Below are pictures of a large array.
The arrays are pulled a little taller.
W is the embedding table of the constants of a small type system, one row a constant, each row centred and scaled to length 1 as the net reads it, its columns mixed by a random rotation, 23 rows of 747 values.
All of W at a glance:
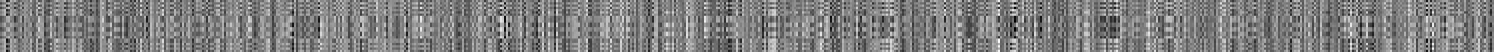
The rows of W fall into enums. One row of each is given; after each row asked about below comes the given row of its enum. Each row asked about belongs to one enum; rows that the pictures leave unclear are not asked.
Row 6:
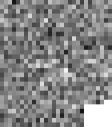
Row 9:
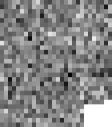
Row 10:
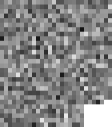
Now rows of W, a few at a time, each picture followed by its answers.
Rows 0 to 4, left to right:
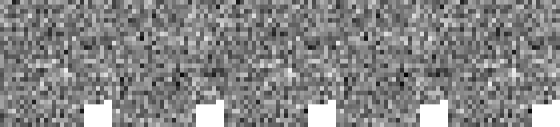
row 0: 6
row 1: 9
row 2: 6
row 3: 9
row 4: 6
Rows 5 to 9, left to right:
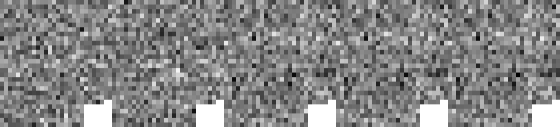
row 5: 10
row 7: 9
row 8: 9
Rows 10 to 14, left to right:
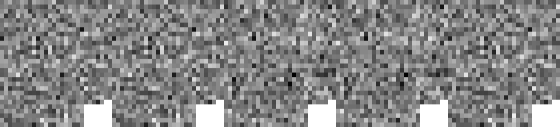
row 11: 10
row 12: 9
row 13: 9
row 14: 10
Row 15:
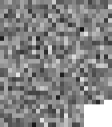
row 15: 10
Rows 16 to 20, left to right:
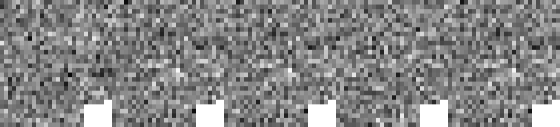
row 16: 9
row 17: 6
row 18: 6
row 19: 10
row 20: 6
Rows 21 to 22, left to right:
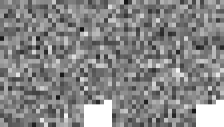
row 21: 10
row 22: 6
